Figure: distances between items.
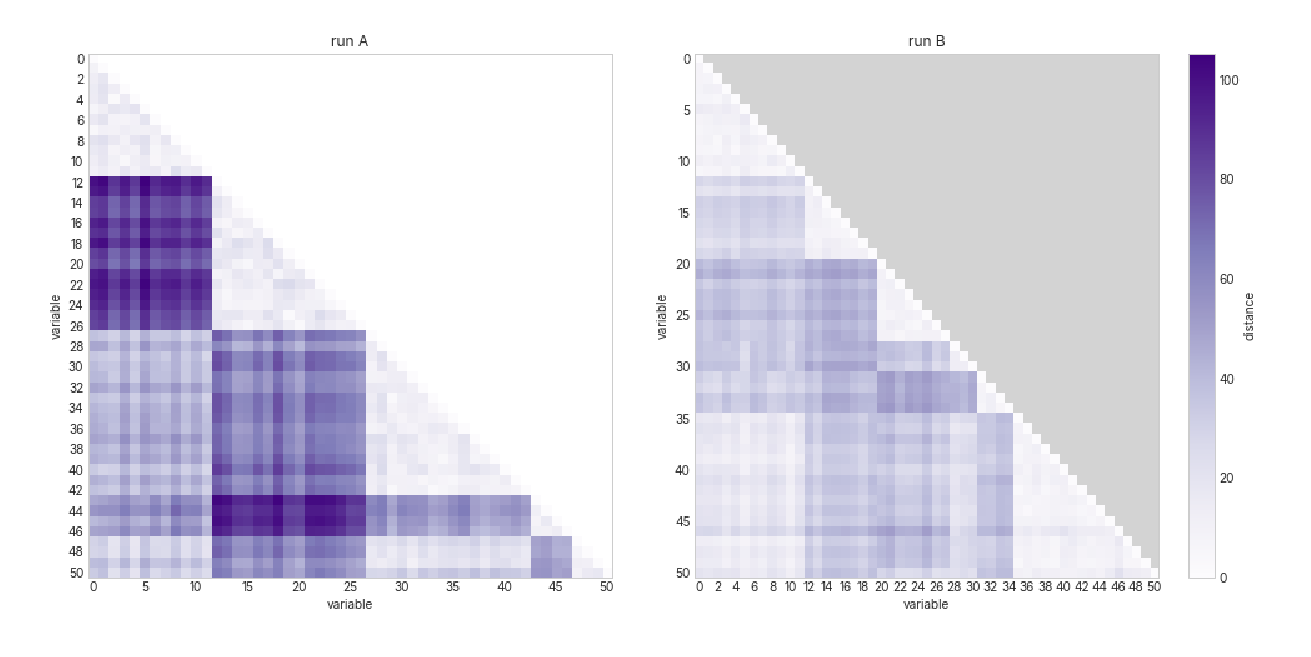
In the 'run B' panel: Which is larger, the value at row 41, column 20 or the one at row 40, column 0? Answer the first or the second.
the first
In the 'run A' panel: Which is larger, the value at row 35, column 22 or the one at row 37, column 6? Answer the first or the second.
the first
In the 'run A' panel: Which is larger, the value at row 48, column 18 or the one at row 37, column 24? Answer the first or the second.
the first
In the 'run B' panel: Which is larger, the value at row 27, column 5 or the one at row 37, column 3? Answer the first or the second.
the first
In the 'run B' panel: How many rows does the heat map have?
51
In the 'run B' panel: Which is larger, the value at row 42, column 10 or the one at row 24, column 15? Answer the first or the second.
the second
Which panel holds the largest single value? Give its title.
run A
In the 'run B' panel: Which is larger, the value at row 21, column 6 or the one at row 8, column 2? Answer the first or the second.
the first
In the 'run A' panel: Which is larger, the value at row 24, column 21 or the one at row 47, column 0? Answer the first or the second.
the second
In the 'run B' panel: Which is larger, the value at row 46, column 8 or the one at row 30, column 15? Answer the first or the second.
the second
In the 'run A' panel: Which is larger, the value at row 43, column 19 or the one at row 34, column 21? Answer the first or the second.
the first
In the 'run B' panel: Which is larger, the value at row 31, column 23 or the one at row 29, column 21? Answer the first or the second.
the first
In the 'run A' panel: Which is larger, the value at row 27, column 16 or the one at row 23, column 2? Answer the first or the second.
the second
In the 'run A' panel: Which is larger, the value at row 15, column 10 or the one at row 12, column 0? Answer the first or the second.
the second
